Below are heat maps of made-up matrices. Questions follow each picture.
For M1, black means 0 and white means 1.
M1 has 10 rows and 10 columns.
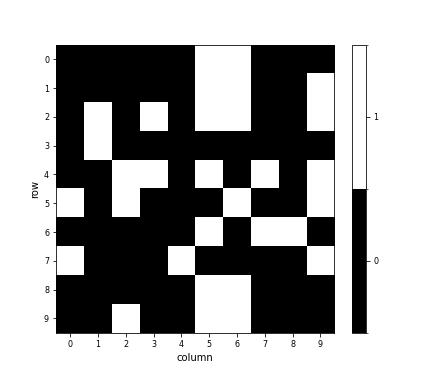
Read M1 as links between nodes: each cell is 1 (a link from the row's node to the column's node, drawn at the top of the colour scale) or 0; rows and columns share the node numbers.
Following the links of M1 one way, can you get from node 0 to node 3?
yes
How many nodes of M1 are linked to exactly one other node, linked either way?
0
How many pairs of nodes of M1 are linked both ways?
7
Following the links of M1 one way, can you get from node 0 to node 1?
yes
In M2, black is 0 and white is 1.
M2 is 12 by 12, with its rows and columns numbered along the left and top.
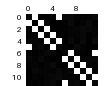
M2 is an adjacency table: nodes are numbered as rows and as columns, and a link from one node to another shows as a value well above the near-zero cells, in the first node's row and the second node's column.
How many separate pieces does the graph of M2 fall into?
2
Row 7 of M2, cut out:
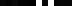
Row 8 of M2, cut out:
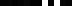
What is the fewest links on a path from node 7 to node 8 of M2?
1
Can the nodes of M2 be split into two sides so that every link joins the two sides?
yes
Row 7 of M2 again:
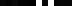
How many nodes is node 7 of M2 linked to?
2
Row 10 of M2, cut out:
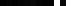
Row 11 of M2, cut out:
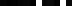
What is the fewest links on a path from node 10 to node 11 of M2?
1
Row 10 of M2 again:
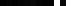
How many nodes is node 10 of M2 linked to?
2
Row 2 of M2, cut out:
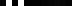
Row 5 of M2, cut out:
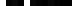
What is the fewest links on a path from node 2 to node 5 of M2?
3
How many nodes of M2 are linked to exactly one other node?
0
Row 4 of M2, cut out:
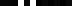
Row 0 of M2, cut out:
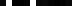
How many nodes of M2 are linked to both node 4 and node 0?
1
